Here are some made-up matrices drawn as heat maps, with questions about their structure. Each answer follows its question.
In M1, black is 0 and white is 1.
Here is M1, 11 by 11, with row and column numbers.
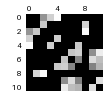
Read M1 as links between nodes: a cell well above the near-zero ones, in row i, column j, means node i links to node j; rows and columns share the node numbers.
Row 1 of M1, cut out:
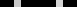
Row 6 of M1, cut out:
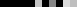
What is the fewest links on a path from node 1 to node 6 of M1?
5
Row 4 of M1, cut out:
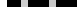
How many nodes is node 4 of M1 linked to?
3
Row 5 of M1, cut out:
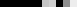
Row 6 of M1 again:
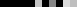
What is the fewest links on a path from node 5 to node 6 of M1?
1
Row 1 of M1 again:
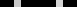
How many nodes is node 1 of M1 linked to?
2
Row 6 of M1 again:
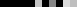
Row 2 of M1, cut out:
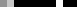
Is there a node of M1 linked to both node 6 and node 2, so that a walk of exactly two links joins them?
no
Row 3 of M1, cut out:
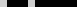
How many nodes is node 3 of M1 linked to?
2
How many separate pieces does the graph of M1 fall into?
1
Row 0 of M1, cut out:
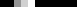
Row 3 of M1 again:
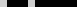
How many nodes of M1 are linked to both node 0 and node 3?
1
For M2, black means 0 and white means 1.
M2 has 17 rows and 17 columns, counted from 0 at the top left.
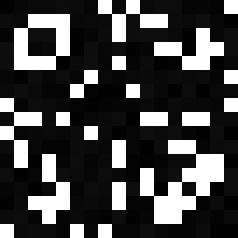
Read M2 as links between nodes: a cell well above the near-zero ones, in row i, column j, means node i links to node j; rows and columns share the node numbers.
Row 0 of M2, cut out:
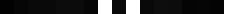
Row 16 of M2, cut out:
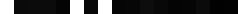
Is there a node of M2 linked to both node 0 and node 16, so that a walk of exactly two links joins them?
yes
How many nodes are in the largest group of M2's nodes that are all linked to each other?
4
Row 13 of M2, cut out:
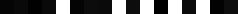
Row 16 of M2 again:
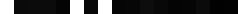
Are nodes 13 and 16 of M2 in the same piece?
no
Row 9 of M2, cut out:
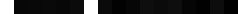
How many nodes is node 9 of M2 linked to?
2
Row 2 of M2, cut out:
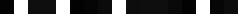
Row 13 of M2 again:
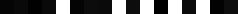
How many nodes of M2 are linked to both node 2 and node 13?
3
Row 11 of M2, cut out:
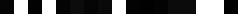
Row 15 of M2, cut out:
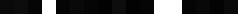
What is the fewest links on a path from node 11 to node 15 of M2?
1
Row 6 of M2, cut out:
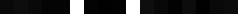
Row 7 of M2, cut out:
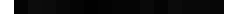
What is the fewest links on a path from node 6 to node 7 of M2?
3
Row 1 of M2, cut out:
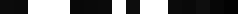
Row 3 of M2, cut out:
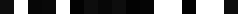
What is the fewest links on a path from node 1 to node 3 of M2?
1
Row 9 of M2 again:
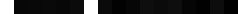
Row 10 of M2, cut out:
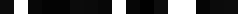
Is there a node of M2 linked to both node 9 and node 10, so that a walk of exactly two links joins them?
no
